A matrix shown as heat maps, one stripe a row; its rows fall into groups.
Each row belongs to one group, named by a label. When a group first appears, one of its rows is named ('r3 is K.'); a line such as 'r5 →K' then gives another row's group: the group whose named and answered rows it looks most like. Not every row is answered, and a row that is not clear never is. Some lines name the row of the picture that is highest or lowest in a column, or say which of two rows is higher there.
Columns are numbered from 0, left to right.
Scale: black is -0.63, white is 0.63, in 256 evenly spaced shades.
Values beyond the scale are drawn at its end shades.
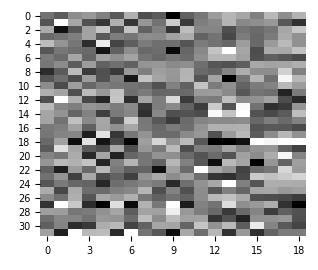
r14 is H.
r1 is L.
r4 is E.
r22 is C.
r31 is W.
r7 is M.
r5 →H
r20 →E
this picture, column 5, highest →27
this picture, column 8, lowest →22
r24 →H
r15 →W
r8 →E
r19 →L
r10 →C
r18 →M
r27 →L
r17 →E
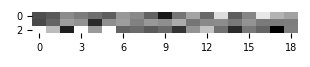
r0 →H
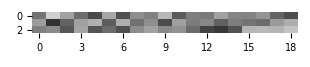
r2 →M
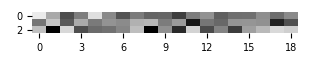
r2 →C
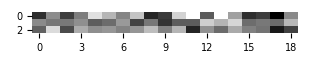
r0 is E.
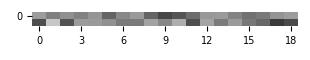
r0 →W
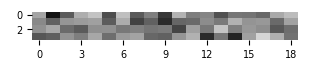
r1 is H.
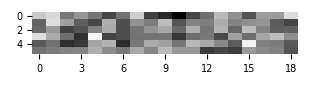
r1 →L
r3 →E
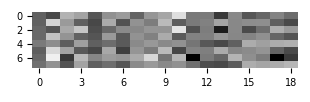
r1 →L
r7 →M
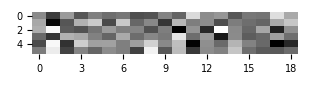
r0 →C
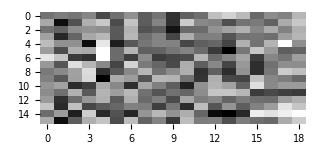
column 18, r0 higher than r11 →Yes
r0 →H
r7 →W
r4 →E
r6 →E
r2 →H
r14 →M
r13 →C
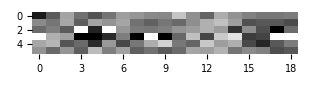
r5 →W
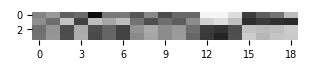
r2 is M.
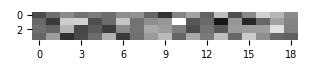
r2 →E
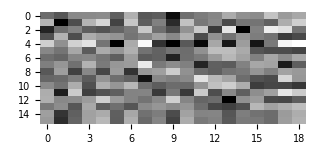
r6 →H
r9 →C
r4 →W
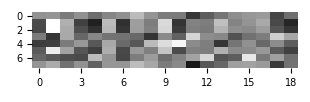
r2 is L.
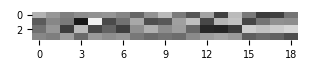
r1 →E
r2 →M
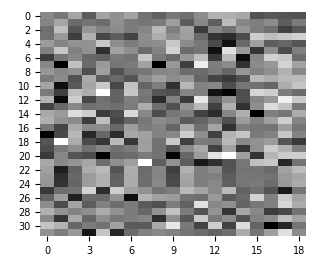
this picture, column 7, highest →21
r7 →C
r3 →M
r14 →W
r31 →E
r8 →E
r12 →C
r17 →E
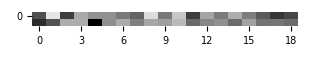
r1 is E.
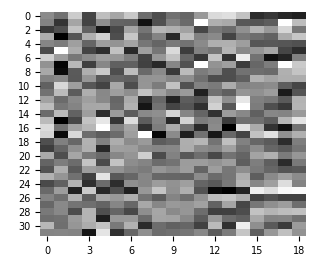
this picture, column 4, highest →16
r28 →M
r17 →C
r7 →C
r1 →C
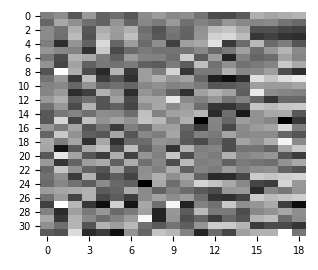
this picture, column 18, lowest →27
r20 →L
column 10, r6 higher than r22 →Yes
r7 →C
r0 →M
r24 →C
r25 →W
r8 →L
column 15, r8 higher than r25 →Yes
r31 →E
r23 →M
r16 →E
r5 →E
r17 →L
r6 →W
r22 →L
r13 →M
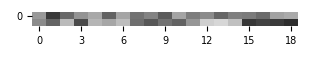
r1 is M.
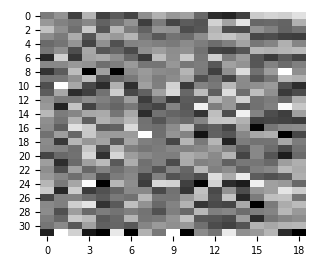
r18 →W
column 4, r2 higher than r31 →Yes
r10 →L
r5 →M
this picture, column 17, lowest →17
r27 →W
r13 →C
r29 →W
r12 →H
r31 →L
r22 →C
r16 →W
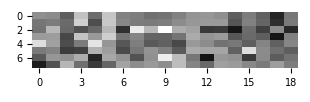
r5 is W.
